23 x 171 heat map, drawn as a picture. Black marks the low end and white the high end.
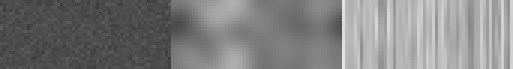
It is made of 1 by 3 panels. Panel 1,1: low, fine-grained, faint in contrast. Panel 1,2: middling, smooth. Panel 1,3: high, streaked downward.
